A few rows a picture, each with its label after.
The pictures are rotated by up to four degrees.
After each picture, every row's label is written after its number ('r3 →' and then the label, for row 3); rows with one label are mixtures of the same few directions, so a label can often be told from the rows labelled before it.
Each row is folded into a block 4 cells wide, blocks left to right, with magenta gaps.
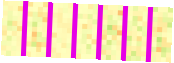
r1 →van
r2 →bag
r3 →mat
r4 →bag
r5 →van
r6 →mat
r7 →bag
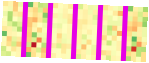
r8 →mat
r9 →bag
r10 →bag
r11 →bag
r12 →van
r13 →bag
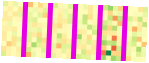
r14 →bag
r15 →bag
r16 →bag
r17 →mat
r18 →mat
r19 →bag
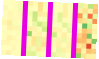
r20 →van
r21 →mat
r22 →mat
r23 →bag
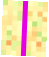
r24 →bag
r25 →bag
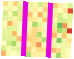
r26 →bag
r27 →bag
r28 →van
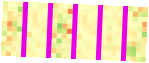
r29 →van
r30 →mat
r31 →van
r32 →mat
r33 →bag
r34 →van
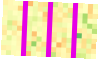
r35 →van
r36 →bag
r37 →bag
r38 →mat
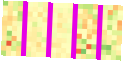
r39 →bag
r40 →bag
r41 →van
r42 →mat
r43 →van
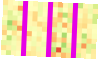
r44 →van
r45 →mat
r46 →mat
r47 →bag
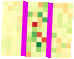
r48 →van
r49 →bag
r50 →mat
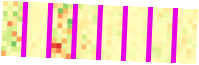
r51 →bag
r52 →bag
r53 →van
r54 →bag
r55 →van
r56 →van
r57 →van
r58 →bag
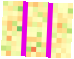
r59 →van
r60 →mat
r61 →van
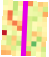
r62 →mat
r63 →bag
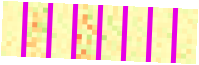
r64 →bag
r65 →van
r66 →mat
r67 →mat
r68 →mat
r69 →mat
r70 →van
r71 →mat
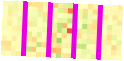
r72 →van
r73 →mat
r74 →van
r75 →van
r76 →bag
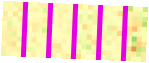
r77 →bag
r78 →van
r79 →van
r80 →bag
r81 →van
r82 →bag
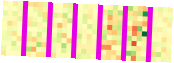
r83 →bag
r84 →mat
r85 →bag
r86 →mat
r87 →van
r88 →van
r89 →mat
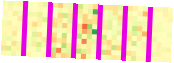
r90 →mat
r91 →bag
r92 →mat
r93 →van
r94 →mat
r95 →van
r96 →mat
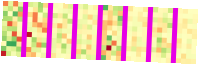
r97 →bag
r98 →mat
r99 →bag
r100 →mat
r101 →bag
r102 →bag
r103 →bag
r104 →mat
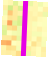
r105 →van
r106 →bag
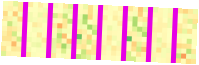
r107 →bag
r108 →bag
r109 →bag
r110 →mat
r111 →bag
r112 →mat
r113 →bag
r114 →mat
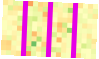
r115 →van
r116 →bag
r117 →van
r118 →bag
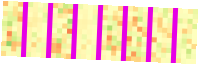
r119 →bag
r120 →bag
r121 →van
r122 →bag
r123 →bag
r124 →mat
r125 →mat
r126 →bag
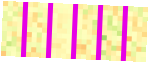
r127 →bag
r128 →mat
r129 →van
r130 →van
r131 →mat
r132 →mat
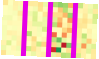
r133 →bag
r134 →mat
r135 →mat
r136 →bag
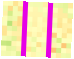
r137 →van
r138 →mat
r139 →mat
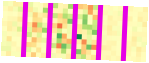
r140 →van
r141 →van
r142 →bag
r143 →mat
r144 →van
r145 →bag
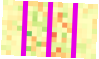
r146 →van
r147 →mat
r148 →mat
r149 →van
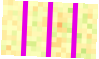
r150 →mat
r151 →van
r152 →van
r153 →mat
